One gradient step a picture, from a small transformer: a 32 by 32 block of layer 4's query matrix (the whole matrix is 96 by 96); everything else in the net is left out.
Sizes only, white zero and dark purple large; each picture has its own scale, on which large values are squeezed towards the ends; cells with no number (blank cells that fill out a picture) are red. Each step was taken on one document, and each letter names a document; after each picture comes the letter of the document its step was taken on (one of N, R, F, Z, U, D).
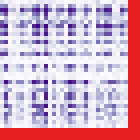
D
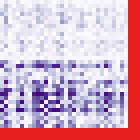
D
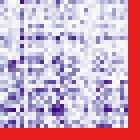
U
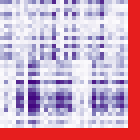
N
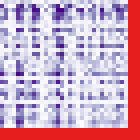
N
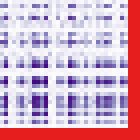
D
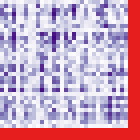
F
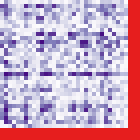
F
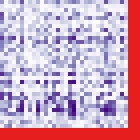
U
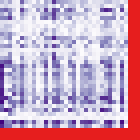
U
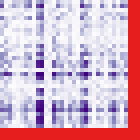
F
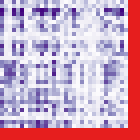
U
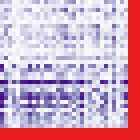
D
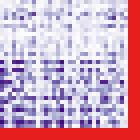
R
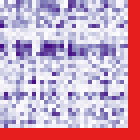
R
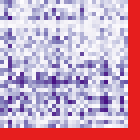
U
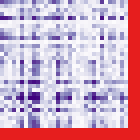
N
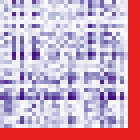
N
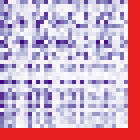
D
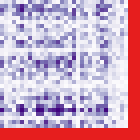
U
